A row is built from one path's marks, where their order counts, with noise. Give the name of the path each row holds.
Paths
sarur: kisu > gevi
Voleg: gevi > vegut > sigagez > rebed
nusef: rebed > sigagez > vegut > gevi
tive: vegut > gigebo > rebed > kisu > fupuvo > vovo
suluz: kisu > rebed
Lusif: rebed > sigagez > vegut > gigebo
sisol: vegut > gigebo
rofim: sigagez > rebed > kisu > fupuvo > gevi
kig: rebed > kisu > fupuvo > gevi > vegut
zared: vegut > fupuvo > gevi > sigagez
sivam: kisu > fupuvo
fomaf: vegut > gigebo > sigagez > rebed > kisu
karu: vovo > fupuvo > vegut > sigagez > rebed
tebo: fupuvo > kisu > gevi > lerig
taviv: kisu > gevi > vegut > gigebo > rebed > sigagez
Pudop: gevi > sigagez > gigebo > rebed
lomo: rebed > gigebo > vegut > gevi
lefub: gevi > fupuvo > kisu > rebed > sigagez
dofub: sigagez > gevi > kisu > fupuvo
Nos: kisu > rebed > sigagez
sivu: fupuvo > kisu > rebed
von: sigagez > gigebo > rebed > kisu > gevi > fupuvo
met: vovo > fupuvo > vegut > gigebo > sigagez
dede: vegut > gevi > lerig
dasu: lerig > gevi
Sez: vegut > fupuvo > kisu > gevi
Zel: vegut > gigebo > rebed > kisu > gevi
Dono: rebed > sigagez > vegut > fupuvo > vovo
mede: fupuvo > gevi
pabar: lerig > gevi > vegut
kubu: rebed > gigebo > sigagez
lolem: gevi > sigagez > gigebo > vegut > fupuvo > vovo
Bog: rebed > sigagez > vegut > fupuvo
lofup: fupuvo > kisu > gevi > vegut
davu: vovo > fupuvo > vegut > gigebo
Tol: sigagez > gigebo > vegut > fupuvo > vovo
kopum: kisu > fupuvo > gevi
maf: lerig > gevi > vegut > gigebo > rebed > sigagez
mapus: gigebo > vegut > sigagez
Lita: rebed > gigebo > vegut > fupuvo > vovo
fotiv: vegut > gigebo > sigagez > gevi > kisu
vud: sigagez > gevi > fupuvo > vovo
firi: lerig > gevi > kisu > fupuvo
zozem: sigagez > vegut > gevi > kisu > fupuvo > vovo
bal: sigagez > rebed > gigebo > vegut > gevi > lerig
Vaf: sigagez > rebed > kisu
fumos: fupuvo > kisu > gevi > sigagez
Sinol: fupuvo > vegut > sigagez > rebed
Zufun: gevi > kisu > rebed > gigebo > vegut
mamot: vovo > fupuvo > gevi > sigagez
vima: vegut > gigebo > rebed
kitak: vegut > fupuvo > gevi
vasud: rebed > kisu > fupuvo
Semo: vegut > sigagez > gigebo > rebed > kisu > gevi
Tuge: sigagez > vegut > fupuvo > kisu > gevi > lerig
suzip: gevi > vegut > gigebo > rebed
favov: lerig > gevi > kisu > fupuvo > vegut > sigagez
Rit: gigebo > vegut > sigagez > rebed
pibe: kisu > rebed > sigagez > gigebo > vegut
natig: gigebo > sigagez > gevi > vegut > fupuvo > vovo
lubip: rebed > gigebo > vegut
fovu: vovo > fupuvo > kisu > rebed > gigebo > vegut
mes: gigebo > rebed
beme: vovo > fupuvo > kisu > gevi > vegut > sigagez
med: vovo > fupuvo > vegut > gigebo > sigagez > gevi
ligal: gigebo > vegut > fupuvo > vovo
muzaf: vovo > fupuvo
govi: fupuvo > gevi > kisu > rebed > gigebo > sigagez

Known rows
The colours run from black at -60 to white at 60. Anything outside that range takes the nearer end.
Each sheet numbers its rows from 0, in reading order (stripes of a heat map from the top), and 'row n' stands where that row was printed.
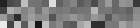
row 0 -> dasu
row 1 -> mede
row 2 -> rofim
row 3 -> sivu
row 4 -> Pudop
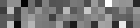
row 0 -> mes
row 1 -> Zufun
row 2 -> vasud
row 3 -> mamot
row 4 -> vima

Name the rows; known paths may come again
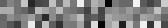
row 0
fovu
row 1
dasu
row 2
karu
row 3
kubu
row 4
mede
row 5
favov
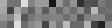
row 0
kitak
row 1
von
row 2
Zel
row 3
vasud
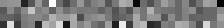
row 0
vima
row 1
mamot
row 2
lefub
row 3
rofim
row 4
Lusif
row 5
sivu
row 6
suzip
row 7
bal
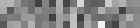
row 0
natig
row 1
Zufun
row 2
Sez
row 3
dede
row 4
Sinol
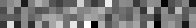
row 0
lubip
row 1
Bog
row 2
pabar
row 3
tebo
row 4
Pudop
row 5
mes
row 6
Nos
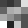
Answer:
firi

